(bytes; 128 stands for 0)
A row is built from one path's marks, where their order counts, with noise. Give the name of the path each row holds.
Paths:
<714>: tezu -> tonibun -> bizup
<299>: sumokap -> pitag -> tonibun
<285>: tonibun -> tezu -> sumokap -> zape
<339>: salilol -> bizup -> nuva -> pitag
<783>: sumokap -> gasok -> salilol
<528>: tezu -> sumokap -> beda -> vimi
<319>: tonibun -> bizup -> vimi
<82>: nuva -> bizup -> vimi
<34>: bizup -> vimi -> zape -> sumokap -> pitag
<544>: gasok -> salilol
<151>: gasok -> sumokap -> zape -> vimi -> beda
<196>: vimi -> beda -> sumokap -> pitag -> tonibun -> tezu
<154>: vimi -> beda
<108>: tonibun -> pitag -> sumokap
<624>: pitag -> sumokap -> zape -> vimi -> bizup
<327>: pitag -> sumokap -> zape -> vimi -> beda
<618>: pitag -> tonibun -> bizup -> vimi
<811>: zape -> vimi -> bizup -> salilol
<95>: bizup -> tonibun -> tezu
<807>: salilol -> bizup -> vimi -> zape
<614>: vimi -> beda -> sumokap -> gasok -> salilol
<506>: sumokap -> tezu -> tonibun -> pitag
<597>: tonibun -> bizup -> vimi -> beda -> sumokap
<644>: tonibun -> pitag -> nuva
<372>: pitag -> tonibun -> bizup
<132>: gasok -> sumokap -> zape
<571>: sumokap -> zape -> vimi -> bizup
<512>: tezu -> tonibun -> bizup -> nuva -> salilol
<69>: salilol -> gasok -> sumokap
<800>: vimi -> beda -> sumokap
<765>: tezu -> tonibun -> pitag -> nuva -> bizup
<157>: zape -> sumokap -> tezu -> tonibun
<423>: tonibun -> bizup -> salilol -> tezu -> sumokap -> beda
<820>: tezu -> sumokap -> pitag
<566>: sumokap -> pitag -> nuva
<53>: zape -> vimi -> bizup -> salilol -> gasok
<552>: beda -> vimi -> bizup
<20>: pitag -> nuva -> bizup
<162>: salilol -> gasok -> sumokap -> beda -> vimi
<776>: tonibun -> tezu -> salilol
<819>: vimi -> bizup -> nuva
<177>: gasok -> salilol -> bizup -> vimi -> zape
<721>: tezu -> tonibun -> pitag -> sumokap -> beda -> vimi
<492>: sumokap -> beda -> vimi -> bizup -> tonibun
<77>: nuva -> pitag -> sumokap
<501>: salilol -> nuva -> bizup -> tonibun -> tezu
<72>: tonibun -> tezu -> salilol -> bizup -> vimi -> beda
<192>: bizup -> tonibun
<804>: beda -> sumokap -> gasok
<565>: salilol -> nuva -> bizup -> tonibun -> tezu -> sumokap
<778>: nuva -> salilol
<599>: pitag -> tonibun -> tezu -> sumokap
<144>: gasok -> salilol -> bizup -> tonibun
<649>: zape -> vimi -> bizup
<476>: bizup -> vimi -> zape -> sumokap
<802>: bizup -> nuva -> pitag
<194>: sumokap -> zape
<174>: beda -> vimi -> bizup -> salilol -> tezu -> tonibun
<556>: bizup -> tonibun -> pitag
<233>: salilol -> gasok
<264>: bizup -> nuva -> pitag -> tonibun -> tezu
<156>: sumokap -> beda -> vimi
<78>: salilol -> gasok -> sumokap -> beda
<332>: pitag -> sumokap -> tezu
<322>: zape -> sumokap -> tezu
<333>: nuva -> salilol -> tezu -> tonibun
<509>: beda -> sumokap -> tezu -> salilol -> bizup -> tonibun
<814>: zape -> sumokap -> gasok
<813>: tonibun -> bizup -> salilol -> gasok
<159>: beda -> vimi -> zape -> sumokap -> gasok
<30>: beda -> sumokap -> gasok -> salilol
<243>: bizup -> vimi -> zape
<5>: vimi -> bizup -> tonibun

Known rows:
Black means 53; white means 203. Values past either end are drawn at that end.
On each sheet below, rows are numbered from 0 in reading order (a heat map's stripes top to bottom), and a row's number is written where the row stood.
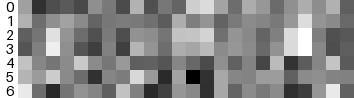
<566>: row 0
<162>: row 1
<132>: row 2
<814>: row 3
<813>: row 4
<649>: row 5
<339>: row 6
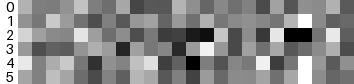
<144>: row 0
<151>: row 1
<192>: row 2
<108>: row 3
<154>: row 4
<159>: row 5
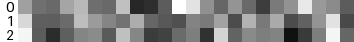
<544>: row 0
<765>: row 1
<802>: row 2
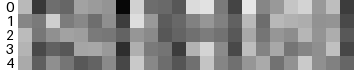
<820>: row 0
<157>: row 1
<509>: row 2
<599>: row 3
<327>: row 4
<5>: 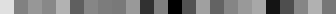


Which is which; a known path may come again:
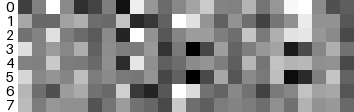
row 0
<194>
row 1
<544>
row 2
<322>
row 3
<5>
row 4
<157>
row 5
<319>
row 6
<233>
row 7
<177>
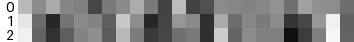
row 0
<53>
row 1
<339>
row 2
<802>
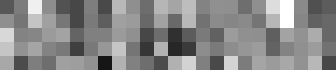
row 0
<814>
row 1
<151>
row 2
<174>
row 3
<811>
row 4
<506>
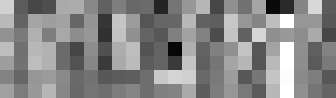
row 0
<372>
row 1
<528>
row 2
<285>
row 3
<800>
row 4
<156>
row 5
<783>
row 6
<30>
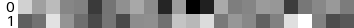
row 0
<243>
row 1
<132>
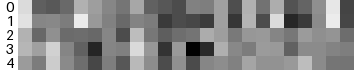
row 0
<765>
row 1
<95>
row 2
<624>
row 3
<649>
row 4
<571>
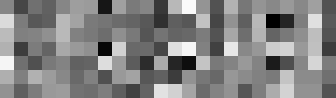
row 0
<299>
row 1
<556>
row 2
<423>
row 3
<820>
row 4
<82>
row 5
<492>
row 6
<69>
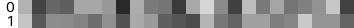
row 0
<599>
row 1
<196>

